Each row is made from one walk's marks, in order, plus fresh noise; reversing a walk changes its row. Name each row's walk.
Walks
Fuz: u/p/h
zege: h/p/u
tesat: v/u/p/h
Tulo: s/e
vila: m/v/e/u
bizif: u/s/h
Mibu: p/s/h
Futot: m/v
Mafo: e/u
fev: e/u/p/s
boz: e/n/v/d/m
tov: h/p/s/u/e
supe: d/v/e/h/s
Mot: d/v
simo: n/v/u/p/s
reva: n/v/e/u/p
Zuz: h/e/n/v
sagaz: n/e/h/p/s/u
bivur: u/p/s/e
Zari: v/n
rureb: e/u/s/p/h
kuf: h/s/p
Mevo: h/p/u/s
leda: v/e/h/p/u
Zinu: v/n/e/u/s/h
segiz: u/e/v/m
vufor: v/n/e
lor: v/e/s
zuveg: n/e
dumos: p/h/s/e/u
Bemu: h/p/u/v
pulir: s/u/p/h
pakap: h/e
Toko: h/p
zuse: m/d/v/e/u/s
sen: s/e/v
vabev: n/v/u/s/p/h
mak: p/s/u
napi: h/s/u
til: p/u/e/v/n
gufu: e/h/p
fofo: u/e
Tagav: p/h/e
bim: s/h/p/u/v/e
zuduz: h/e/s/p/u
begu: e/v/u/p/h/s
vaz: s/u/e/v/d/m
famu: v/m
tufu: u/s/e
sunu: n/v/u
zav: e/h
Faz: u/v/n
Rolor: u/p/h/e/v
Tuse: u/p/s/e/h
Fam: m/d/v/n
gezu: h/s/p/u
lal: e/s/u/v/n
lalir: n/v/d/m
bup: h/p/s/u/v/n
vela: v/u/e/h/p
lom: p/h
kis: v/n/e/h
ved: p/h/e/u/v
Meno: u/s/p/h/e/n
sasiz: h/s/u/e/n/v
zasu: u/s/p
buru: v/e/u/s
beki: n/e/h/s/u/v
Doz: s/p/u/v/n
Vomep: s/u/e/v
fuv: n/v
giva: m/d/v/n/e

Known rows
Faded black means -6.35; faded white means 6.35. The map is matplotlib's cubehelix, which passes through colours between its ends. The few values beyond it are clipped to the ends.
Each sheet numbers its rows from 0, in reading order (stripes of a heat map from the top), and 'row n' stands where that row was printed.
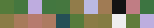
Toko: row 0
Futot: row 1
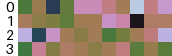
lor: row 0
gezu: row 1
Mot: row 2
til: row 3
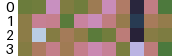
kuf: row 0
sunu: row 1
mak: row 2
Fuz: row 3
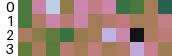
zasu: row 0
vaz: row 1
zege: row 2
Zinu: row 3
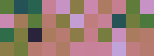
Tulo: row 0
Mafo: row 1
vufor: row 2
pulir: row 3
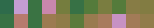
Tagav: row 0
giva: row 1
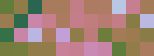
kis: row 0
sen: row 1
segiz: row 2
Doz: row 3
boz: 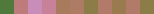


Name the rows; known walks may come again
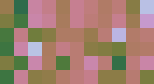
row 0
sen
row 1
Vomep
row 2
zuse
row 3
lalir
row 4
Bemu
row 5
vela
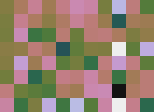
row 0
Fuz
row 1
sagaz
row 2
vila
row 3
Futot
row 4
Mibu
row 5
leda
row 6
napi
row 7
zav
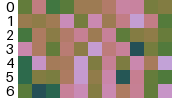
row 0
Fam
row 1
rureb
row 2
bivur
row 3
Mafo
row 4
famu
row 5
fofo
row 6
Tulo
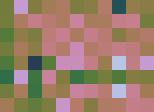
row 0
dumos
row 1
vabev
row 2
bim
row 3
begu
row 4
lor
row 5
Tagav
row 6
tesat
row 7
supe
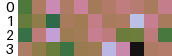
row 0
vaz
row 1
kis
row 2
reva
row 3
zege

